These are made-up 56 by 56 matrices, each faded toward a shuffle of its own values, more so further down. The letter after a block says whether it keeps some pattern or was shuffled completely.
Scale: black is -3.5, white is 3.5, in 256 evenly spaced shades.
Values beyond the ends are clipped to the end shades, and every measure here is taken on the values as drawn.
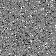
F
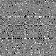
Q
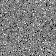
F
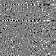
Q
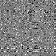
Q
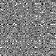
Q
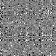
Q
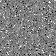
F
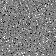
F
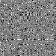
Q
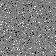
F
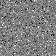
F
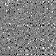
Q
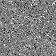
F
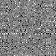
Q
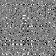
Q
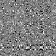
Q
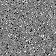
F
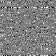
Q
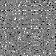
Q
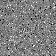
F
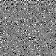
Q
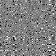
Q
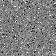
F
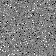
F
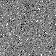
F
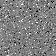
F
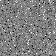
F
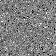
F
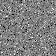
F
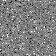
F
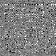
Q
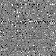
Q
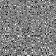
Q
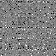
Q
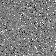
F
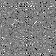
Q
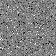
F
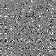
Q
